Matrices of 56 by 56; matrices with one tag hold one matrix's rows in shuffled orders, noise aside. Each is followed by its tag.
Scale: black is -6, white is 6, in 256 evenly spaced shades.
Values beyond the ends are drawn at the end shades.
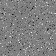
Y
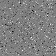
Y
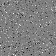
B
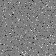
Y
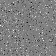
B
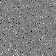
B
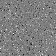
B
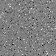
Y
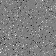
B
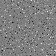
Y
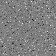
Y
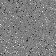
B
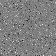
B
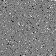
Y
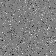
Y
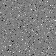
Y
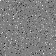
B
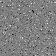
Y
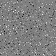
B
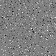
Y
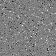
Y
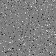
Y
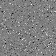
Y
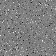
B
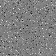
B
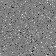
Y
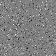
B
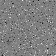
Y
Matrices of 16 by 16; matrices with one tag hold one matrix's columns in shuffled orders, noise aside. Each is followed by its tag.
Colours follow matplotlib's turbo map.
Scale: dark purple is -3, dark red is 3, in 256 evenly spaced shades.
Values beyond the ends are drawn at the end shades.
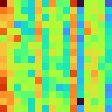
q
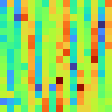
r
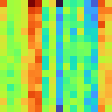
q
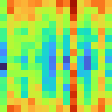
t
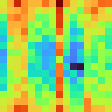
t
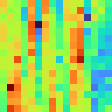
r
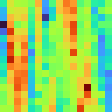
r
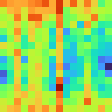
t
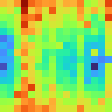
t
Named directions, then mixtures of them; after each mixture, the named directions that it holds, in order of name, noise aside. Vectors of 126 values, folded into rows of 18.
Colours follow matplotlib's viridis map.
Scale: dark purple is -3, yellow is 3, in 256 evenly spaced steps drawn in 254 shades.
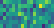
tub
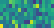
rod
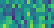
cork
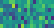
cork, rod, tub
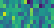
cork, rod, tub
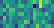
rod, tub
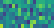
cork, rod, tub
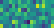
rod, tub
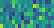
cork, rod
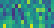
cork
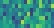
cork, rod, tub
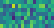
cork, rod, tub
